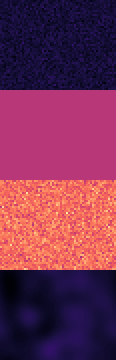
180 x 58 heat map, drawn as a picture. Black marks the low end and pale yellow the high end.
The table splits into 4 rows of 1 panel. Panel 1,1: very low, fine-grained, faint in contrast. Panel 2,1: middling, flat. Panel 3,1: high, fine-grained. Panel 4,1: very low, smooth, faint in contrast.
